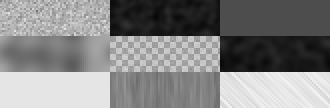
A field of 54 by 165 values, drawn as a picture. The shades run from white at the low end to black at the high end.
The table splits into 3 rows of 3 panels. Panel 1,1: low, fine-grained. Panel 1,2: very high, blotchy, faint in contrast. Panel 1,3: high, flat. Panel 2,1: middling, smooth. Panel 2,2: low, checkered. Panel 2,3: very high, blotchy, faint in contrast. Panel 3,1: very low, flat. Panel 3,2: middling, streaked downward, faint in contrast. Panel 3,3: very low, slanting down to the right, faint in contrast.
